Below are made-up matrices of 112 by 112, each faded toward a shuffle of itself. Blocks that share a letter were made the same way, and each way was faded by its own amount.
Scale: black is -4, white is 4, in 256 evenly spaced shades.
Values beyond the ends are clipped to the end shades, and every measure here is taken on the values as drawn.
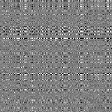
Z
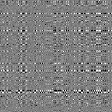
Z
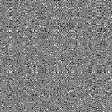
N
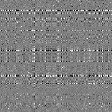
Z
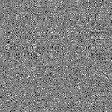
N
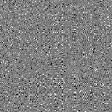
N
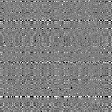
Z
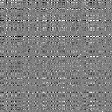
Z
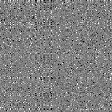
N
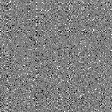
N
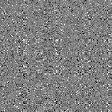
N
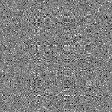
N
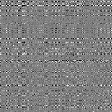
Z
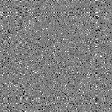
N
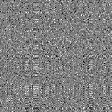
N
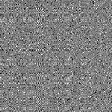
N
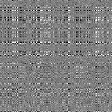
Z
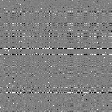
Z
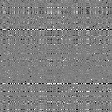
Z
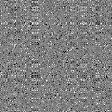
N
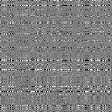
Z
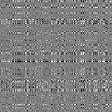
Z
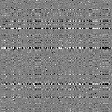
Z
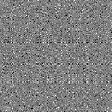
N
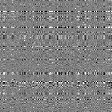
Z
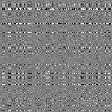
Z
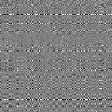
Z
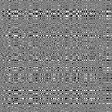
Z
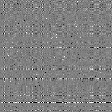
Z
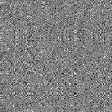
N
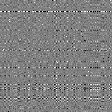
Z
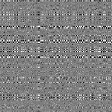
Z
